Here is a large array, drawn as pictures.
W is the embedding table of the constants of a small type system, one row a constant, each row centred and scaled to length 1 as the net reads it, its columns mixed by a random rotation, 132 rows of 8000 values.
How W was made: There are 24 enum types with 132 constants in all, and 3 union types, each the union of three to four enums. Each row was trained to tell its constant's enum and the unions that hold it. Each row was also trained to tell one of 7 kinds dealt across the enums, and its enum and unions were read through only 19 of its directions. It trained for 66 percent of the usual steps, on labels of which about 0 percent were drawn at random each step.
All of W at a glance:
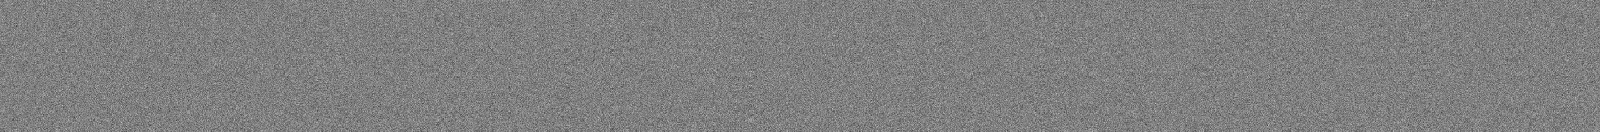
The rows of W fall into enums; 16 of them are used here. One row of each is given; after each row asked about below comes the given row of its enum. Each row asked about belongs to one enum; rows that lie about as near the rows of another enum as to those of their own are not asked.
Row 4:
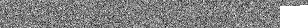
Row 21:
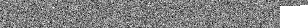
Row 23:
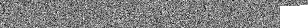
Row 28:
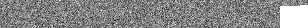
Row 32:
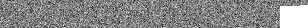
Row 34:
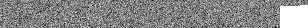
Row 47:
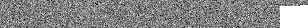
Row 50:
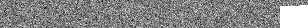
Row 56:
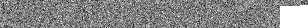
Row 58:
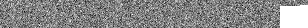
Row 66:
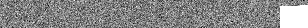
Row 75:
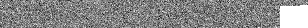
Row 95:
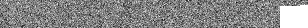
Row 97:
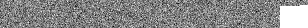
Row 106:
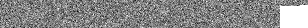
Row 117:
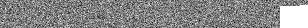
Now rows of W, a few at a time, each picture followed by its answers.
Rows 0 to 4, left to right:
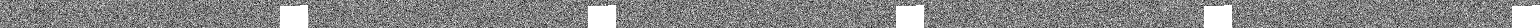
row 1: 32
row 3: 56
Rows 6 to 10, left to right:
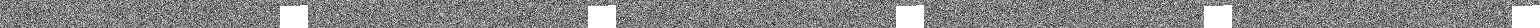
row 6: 56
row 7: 4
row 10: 56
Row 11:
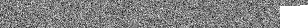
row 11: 47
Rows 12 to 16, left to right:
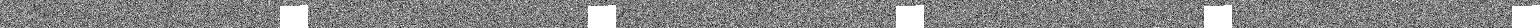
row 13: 34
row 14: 28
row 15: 117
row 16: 58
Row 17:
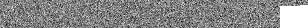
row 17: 66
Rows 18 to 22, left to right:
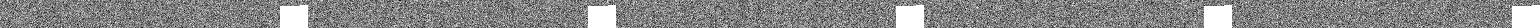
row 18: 28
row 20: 28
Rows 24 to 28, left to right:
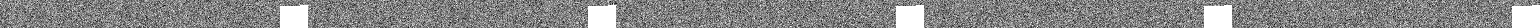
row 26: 106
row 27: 106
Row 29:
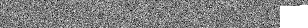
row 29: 117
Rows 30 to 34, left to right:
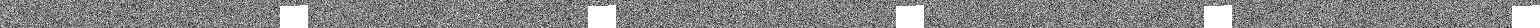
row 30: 66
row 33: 95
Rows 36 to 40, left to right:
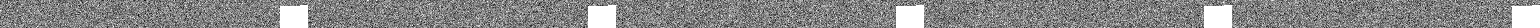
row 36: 75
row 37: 58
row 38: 95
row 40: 106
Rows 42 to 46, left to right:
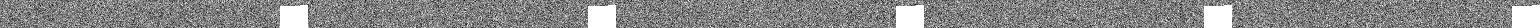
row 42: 34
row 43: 58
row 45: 47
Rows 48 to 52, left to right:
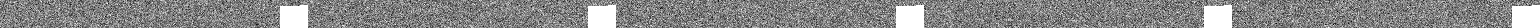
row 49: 50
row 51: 50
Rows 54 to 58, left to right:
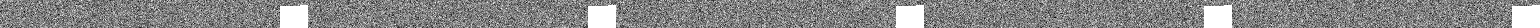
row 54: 58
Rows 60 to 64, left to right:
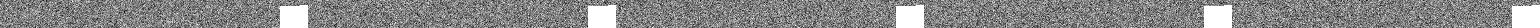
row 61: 117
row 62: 23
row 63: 117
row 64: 50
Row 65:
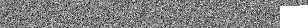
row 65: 28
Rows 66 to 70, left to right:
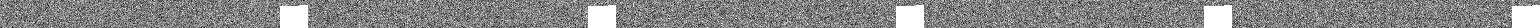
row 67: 34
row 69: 4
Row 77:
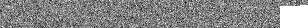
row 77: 66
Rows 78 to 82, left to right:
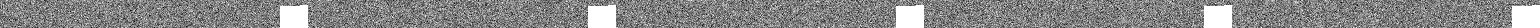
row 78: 117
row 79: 58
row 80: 28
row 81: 34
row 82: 106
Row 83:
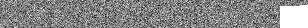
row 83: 97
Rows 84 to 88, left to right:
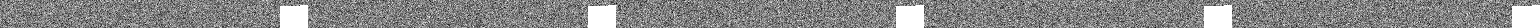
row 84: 95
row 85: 56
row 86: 23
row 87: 32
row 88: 97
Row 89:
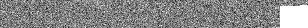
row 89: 75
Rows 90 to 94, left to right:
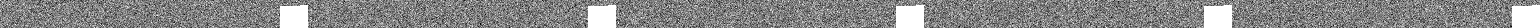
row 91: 32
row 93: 106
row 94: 95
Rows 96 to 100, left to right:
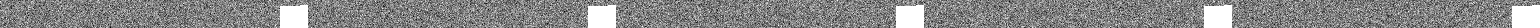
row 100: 106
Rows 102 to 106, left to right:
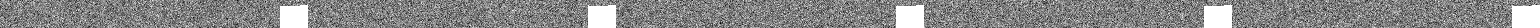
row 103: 50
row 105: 97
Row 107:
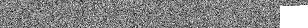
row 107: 34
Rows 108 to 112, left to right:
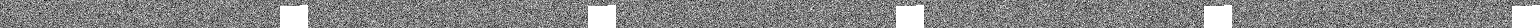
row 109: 117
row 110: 95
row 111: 58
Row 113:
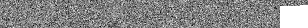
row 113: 95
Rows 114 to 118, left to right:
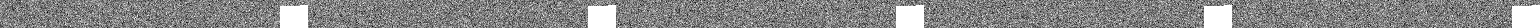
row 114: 75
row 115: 4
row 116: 23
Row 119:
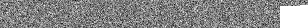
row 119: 95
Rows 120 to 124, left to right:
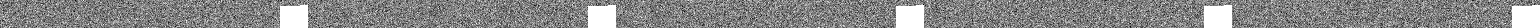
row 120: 23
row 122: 28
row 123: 106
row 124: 28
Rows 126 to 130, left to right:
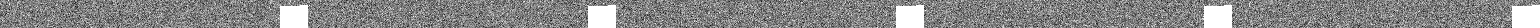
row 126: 50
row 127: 117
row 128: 75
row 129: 50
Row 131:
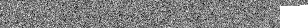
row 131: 50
